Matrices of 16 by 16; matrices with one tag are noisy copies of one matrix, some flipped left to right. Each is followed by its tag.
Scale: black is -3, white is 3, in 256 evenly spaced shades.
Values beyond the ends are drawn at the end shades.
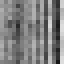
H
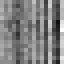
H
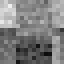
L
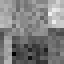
L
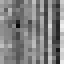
H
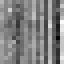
H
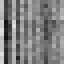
H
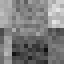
L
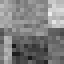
L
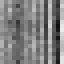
H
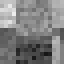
L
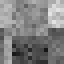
L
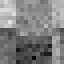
L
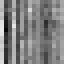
H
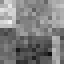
L
